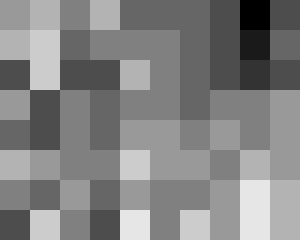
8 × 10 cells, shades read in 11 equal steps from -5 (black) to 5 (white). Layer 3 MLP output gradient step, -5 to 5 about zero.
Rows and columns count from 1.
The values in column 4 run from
-2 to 2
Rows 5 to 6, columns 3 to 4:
0 -1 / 0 0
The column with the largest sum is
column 5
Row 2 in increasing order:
-4 -2 -1 -1 -1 0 0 0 2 3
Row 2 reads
2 3 -1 0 0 0 -1 -2 -4 -1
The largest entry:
4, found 3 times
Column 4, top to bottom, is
2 0 -2 -1 -1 0 -1 -2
